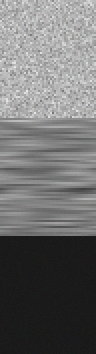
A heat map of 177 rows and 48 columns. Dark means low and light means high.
It is made of 3 by 1 panels. Panel 1,1: high, fine-grained. Panel 2,1: middling, streaked across. Panel 3,1: very low, flat.
